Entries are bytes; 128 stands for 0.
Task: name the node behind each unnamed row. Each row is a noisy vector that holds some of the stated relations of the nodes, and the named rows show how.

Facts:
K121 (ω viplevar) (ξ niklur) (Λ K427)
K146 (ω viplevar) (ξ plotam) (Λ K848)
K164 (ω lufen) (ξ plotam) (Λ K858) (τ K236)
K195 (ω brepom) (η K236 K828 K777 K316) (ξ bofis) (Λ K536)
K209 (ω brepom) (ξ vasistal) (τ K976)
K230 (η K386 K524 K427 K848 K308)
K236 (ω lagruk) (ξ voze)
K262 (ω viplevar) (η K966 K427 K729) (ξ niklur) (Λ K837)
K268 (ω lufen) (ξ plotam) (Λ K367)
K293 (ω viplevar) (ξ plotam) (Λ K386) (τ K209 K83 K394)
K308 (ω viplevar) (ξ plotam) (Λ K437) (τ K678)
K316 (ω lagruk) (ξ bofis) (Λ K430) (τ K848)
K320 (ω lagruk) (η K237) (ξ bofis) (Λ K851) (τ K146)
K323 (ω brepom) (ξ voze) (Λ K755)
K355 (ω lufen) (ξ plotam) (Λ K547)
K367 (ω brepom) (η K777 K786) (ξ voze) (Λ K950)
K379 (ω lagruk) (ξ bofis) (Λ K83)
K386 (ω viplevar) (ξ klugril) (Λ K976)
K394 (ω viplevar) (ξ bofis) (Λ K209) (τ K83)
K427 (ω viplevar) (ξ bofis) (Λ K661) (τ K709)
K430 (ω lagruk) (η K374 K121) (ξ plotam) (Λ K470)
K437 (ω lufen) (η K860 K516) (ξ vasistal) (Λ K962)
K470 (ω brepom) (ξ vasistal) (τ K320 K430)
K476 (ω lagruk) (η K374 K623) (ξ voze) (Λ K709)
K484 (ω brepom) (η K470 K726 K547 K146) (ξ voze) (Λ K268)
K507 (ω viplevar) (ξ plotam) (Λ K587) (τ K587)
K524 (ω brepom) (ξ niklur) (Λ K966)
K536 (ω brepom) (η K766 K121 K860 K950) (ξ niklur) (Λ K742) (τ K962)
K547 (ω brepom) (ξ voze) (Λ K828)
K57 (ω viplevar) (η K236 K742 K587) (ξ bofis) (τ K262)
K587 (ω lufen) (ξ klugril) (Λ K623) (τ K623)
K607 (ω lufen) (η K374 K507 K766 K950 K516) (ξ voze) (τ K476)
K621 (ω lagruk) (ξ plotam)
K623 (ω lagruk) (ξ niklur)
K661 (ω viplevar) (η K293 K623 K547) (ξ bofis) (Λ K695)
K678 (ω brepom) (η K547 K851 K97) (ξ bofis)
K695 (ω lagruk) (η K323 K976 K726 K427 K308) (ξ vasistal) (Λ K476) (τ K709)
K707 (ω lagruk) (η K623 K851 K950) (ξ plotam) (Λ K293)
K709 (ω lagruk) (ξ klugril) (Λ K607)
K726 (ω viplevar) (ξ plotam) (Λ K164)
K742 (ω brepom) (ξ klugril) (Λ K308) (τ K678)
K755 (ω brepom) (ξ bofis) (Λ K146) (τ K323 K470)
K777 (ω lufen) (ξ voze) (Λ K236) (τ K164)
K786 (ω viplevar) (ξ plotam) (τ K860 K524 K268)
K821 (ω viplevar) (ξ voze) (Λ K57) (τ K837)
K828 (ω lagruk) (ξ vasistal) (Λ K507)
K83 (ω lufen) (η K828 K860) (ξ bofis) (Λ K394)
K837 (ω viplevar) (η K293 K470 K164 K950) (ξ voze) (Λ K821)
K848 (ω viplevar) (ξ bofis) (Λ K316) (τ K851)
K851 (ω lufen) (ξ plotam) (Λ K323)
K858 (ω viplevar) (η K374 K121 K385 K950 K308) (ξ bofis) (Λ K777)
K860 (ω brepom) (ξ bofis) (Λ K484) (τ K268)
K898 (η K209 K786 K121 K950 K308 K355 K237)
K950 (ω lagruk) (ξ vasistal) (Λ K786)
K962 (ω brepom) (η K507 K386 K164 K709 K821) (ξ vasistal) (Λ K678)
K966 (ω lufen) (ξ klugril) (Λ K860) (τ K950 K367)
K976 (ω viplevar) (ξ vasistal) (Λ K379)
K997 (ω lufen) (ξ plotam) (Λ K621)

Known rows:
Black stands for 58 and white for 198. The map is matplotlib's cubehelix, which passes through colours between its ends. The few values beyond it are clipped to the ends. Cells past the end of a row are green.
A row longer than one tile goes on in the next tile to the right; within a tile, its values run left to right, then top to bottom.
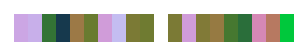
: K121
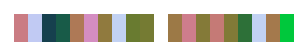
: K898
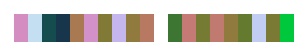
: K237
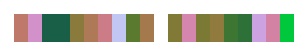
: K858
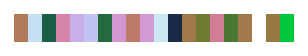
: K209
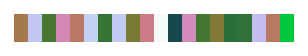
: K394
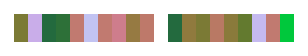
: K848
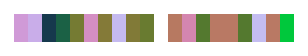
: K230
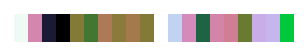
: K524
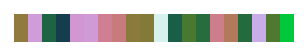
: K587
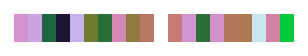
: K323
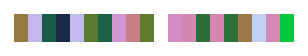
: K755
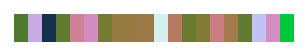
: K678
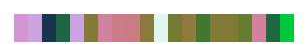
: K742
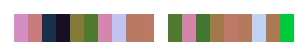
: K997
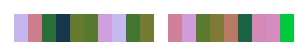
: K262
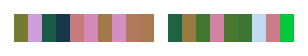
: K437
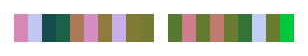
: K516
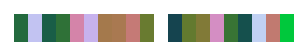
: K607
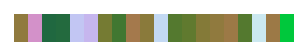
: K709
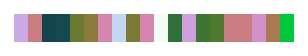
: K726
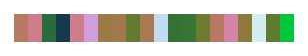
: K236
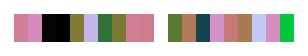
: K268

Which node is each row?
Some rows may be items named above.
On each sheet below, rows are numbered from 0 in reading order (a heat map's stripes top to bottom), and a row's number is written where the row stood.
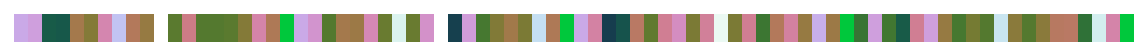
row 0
K427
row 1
K976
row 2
K547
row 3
K623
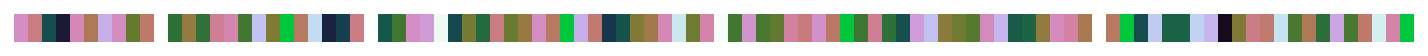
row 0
K966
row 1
K786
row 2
K726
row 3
K950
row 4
K470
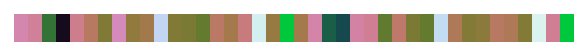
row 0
K828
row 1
K379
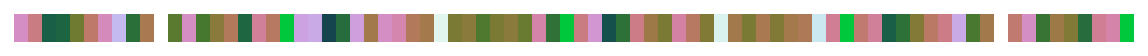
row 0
K837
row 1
K742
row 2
K695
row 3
K661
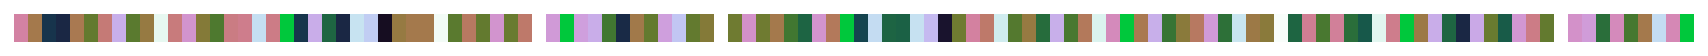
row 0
K707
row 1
K430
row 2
K121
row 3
K470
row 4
K83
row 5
K755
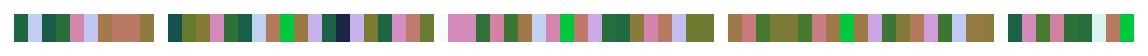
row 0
K607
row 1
K755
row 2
K57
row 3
K83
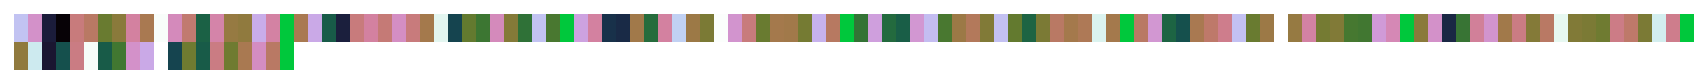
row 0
K860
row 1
K777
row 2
K195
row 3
K316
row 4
K858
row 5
K962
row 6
K786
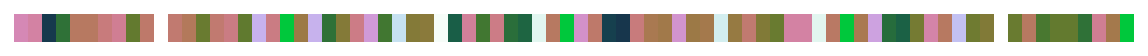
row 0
K484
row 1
K83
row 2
K621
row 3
K57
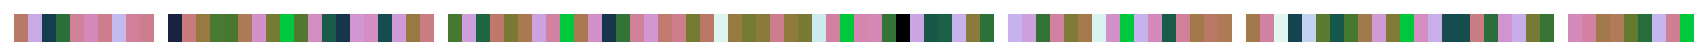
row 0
K308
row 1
K146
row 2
K962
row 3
K320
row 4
K293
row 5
K536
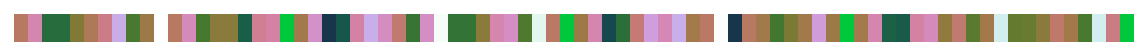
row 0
K661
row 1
K367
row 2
K507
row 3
K476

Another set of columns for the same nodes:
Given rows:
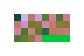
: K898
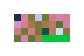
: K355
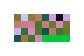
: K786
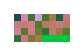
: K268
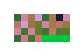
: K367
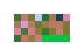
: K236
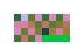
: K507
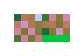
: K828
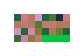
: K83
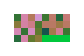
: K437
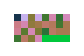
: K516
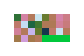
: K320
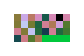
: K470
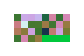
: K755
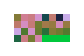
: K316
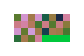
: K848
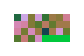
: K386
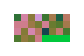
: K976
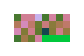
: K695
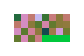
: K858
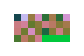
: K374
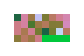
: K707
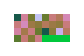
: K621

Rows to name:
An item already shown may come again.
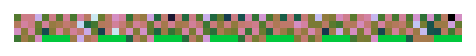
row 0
K695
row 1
K320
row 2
K950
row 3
K709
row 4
K268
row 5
K262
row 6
K695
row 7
K430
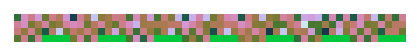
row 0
K536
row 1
K524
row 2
K742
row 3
K966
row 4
K262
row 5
K755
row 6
K484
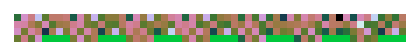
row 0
K427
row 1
K837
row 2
K707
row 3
K837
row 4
K623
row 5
K209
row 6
K323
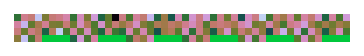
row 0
K195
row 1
K678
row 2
K379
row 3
K777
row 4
K547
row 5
K57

